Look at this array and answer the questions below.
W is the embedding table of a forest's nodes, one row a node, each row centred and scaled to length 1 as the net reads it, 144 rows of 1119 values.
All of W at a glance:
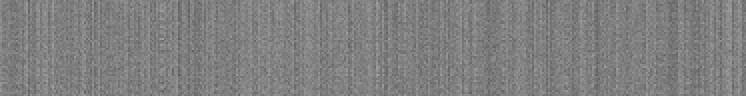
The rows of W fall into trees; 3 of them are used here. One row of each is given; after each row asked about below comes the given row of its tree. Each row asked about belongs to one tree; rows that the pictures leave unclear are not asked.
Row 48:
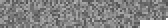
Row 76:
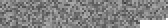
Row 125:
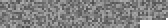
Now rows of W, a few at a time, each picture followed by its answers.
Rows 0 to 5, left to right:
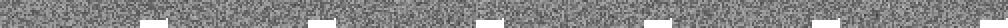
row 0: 48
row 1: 125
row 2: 76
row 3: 125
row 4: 48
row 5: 48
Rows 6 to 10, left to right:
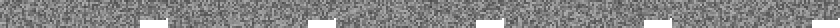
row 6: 48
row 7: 48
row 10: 125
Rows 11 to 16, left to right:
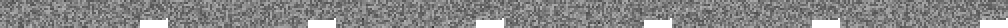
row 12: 125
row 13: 48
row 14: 48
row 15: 48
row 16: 48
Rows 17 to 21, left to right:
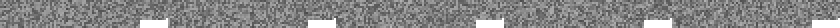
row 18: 48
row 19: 76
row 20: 48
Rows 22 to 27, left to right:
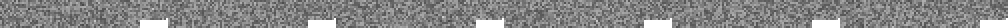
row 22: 76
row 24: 76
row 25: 48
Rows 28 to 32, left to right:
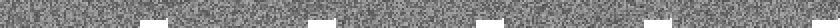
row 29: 48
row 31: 76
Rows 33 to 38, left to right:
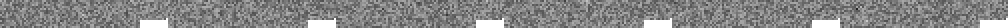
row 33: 76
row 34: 48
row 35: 76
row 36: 48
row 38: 76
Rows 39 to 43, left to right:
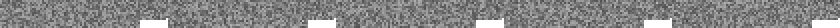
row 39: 48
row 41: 48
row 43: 125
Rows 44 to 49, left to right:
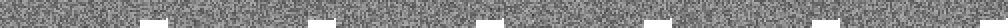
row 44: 76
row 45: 48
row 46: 48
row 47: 76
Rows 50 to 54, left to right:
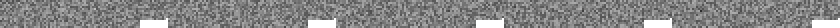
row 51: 48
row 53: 125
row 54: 125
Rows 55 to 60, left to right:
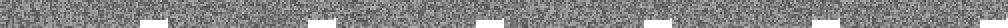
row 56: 76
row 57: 48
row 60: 76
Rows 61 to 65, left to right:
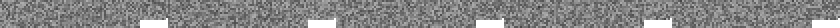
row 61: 125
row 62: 76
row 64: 76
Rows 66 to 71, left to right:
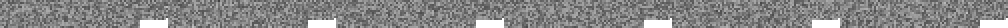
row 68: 48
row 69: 48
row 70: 76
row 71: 48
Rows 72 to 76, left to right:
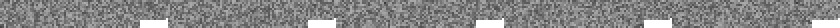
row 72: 48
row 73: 125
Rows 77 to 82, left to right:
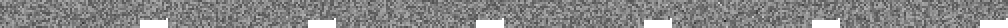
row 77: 76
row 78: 125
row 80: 76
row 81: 125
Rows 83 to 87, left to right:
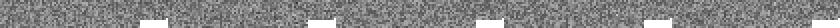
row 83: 48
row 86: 125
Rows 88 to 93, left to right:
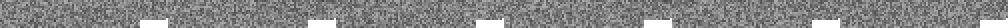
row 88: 125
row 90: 76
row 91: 48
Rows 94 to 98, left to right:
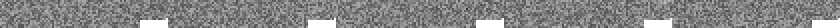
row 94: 48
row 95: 76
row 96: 125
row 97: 76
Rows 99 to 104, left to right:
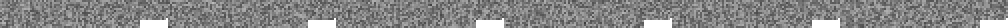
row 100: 125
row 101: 125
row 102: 48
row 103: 48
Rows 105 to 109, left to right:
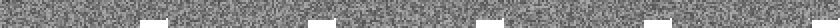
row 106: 48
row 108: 48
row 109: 125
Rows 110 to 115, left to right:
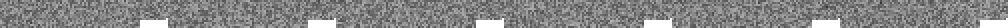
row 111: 48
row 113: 48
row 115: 76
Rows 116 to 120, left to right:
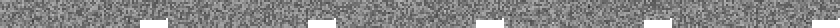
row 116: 125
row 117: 125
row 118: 76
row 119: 48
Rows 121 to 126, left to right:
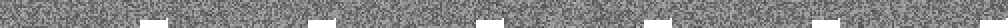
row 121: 76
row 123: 125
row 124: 76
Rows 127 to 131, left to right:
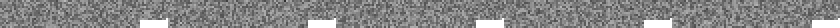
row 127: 76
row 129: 48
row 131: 48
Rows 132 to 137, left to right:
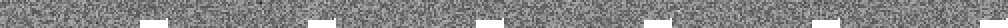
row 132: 48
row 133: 76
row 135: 76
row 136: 125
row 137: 76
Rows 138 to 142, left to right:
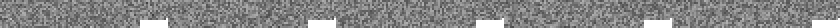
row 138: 76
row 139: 76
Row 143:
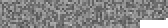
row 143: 125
